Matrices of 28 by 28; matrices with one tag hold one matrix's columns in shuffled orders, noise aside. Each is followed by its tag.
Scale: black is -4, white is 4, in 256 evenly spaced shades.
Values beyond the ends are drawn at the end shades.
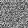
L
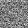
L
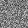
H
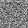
L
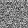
L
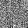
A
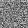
L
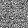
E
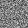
H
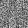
A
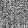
A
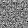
L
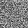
L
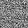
E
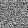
L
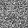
E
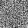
A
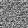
L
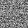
E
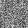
A
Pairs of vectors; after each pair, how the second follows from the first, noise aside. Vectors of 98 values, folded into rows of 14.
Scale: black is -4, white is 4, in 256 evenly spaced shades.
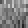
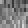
negated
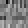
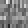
negated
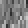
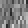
copied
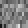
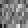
copied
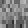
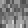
negated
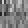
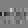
partly zeroed
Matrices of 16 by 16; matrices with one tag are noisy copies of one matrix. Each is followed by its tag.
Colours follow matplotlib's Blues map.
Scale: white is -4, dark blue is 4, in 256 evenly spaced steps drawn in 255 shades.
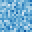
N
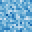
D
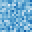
N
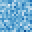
N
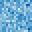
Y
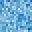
Y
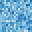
Y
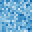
Y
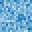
Y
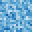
D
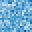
N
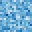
D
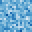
D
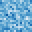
D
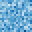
N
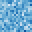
N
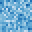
Y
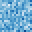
N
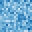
Y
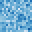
Y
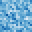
D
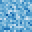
D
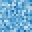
N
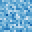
D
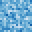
D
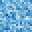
D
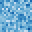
Y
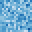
Y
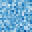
N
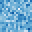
Y
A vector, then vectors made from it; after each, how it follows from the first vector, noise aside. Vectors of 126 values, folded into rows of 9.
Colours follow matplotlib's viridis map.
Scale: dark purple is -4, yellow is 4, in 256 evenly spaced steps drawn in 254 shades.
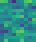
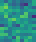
wrapped around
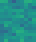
shrunk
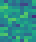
wrapped around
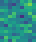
wrapped around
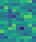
wrapped around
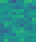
shrunk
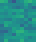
shrunk
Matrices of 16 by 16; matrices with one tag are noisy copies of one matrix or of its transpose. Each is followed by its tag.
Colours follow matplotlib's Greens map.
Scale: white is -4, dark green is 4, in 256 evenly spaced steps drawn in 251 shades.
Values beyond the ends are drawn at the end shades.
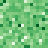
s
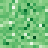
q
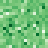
q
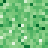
s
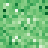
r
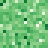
s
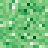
q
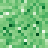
q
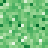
s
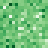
r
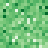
r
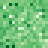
r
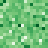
s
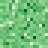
q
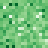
r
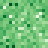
r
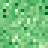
r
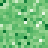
s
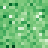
r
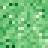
r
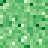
s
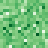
q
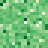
s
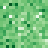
r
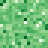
s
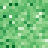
r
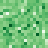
q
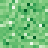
q
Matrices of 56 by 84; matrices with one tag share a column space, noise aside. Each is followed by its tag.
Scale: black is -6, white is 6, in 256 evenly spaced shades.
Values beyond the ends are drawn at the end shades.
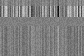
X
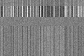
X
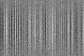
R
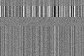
X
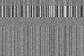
X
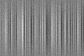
R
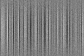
R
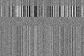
X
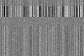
X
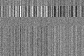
X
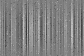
R
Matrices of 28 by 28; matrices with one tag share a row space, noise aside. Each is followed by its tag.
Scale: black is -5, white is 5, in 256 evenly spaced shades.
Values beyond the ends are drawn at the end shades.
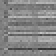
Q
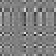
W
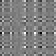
W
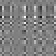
W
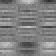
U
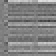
Q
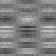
U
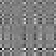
W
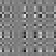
W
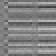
Q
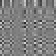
W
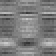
U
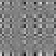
W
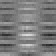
U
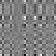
W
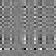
W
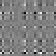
W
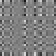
W
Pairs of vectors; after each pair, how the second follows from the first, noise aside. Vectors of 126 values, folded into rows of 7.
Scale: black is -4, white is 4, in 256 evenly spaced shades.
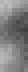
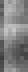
wrapped around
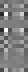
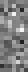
shuffled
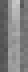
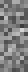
shuffled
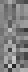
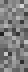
shuffled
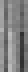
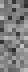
shuffled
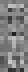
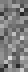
shuffled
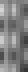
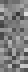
shuffled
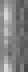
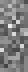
shuffled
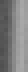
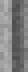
wrapped around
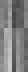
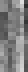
wrapped around
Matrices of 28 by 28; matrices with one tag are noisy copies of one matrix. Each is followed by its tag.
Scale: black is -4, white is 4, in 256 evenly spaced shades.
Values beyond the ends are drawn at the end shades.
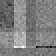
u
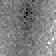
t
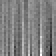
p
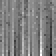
p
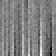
p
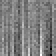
p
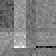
u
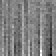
p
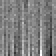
p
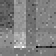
u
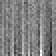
p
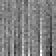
p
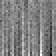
p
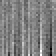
p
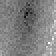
t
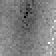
t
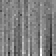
p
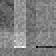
u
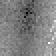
t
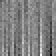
p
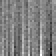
p
